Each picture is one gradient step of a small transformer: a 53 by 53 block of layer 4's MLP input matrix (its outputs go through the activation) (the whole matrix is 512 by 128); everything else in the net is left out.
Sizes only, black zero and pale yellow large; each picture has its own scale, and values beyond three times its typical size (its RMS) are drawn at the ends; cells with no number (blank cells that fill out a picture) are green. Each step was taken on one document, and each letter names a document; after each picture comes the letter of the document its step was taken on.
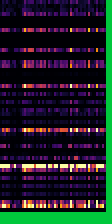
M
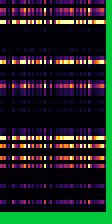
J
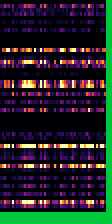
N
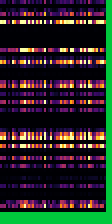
J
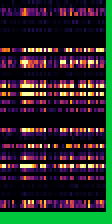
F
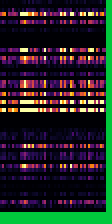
F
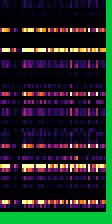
M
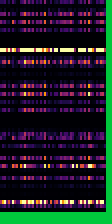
J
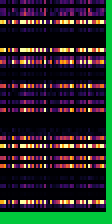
J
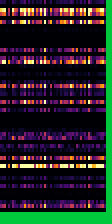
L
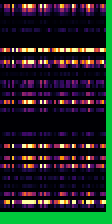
N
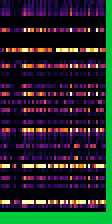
M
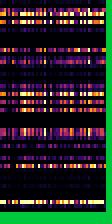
L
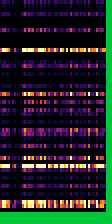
M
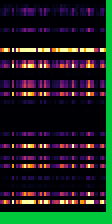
N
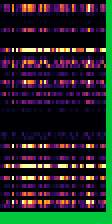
N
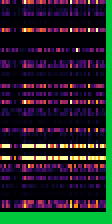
M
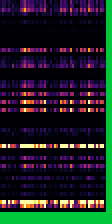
F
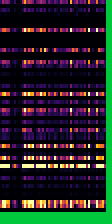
M
